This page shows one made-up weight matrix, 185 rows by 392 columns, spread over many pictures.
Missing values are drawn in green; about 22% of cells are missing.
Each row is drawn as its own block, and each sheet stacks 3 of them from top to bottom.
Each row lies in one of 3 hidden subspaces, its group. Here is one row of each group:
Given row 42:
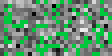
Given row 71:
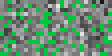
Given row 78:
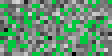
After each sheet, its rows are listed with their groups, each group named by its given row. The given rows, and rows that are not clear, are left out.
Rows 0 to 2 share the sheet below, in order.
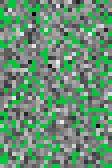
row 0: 42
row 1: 71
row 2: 78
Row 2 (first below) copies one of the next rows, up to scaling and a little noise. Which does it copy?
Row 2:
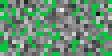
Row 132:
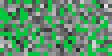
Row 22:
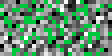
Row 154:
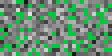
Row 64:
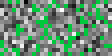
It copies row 64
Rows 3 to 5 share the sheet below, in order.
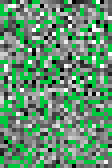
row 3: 42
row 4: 71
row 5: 78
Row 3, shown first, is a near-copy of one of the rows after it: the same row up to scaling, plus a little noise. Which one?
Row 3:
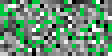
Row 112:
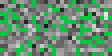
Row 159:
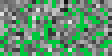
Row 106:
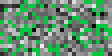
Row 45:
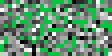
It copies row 45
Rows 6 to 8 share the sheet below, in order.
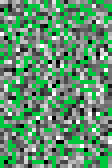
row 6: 42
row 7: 71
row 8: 71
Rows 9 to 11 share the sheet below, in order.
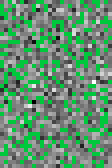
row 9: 78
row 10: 42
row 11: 71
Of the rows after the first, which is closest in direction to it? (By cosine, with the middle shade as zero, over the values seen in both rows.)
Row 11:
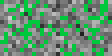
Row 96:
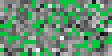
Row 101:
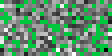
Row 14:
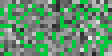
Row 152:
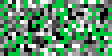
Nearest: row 14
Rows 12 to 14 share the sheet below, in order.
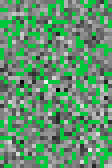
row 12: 71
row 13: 42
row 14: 71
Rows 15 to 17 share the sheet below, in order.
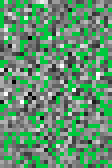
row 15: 78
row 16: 78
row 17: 42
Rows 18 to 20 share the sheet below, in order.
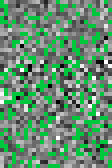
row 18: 42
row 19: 78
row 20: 71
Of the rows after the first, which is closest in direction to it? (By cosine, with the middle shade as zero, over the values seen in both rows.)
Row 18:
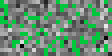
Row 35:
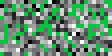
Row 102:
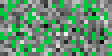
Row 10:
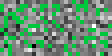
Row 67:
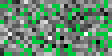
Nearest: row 102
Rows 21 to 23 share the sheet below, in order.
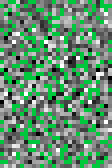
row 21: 78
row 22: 78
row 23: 78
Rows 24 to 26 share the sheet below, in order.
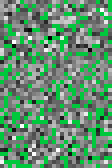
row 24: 78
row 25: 42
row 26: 78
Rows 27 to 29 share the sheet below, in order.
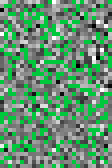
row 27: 42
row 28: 71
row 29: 42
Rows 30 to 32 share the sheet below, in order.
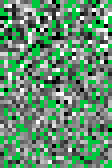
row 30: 42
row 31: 71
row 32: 42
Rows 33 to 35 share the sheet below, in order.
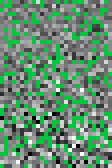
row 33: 42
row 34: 71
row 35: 78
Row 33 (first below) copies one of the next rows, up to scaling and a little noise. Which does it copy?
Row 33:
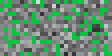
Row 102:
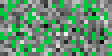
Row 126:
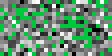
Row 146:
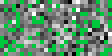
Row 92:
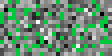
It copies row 126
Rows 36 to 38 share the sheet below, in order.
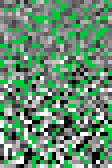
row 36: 78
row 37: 78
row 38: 78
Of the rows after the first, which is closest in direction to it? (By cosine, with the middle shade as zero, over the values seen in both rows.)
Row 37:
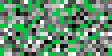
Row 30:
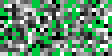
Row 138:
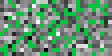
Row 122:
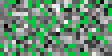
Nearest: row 122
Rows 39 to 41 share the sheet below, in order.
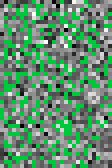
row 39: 42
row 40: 71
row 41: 78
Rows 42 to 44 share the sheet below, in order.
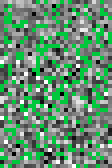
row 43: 42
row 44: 78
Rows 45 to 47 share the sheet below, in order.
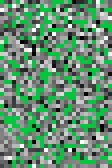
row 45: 42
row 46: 71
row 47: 42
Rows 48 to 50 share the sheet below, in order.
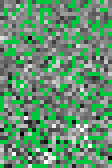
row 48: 78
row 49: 71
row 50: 78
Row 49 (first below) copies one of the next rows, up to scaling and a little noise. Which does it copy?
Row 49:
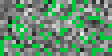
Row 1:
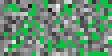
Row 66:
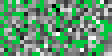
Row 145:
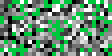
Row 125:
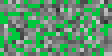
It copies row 145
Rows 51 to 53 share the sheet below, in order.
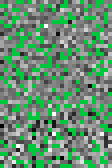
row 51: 42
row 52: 42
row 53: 42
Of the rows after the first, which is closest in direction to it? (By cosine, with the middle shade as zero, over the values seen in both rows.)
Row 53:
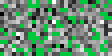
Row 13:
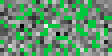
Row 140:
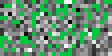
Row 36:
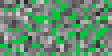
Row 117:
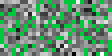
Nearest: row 13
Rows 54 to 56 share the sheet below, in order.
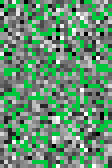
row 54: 78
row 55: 71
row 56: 71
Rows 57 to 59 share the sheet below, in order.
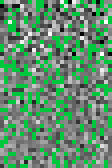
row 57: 42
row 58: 42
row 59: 71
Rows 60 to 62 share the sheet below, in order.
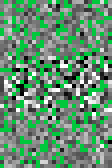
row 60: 71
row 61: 71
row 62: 71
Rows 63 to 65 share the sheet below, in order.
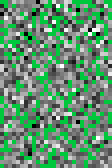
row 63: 42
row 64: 78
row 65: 42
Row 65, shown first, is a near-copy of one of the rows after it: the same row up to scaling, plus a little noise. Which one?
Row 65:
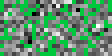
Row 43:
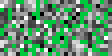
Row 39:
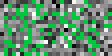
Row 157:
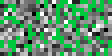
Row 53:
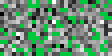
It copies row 157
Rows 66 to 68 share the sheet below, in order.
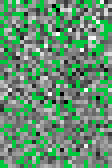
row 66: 71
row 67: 78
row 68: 78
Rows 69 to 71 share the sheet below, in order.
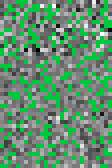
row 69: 71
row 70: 78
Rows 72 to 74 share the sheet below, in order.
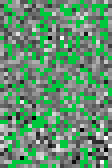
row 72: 78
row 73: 42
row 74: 42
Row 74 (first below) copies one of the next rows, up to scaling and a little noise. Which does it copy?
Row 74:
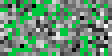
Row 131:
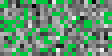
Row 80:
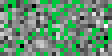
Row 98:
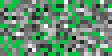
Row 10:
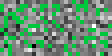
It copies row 80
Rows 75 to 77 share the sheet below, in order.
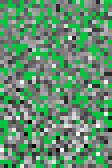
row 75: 42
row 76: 42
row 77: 78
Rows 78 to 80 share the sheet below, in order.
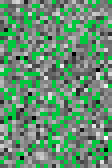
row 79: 78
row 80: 42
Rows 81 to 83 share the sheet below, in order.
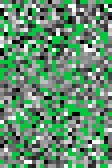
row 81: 78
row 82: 78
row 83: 42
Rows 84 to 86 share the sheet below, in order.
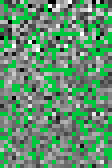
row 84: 71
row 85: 78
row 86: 71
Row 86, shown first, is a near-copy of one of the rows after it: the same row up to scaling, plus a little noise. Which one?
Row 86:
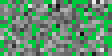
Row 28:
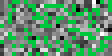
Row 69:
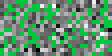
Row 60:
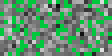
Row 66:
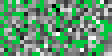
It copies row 60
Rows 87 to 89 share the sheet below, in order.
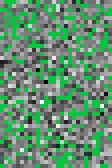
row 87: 42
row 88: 42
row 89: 71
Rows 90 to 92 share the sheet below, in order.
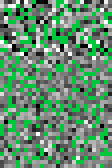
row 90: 78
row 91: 71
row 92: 42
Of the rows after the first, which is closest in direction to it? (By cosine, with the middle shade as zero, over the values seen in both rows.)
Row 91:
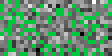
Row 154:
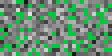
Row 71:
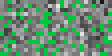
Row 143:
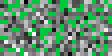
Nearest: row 154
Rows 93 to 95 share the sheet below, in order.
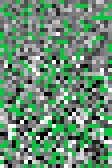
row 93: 71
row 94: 42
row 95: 71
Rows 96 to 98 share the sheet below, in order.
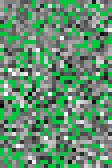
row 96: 71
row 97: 78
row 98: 42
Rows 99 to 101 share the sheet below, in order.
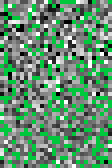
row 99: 42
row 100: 71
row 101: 78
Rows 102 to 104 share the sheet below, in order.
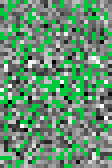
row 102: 42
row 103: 71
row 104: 78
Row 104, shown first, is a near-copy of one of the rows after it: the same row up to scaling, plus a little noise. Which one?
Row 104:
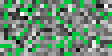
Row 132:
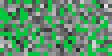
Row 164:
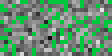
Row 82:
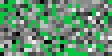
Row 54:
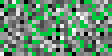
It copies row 132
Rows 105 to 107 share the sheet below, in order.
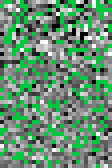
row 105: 71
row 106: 42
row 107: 42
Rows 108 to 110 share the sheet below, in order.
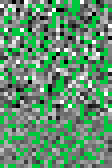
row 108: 78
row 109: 42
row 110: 71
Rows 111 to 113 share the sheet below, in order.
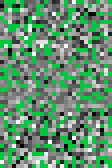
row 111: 42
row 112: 42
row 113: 71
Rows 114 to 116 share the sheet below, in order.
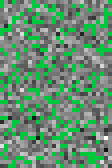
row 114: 71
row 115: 71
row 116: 42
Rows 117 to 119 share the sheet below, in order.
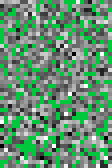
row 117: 42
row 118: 42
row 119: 42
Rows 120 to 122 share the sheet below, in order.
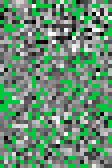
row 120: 42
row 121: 78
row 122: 71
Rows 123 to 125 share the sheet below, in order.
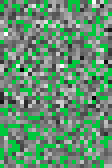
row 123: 71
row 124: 78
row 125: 71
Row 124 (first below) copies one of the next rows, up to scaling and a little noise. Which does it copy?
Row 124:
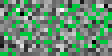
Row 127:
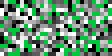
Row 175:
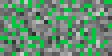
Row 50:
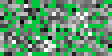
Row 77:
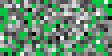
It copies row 127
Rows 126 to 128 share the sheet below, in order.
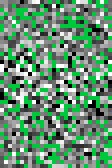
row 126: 42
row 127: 78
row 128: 71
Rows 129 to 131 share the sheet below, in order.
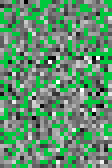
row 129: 78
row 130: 71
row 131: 42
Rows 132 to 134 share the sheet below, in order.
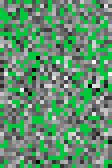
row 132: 78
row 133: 42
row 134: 71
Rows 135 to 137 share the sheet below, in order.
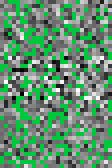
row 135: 71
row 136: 71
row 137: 78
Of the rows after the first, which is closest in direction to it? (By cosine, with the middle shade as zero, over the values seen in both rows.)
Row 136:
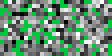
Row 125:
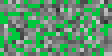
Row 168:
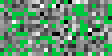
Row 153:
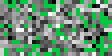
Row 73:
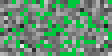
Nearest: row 125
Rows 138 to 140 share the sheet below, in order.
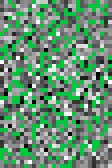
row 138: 78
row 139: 78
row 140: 42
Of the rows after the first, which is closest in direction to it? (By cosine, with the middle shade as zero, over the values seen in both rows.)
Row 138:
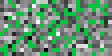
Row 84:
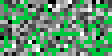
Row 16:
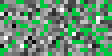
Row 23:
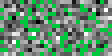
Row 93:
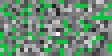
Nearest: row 16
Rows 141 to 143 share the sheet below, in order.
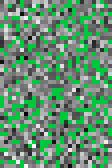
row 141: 78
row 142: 78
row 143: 78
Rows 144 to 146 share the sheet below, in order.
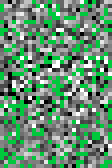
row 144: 71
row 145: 71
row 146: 42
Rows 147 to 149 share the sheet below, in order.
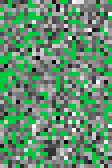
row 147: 42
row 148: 42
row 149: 42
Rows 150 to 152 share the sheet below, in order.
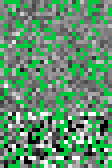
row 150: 78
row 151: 78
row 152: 42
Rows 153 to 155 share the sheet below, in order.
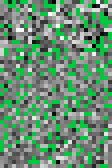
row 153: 71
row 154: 78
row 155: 42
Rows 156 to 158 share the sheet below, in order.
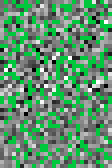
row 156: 71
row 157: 42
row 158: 78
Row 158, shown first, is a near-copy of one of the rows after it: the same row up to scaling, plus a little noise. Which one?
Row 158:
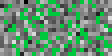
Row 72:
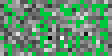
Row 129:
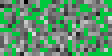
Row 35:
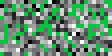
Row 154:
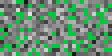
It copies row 129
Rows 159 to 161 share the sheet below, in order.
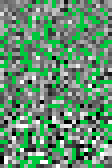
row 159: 42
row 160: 42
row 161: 71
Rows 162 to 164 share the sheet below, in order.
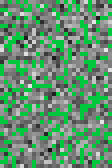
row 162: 78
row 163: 42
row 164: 78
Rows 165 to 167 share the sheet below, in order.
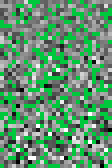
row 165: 78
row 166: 42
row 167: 42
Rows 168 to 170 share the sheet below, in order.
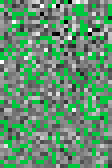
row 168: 42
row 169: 78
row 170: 71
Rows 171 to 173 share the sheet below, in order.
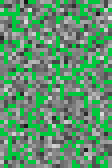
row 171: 78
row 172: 71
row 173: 71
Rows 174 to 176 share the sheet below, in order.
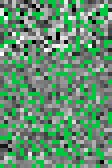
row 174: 78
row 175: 78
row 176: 71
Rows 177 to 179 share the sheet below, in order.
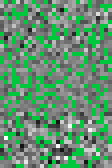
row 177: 78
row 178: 71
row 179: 71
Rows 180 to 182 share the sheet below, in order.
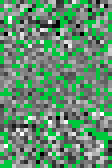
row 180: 71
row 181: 78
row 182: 71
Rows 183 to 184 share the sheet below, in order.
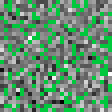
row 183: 78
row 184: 42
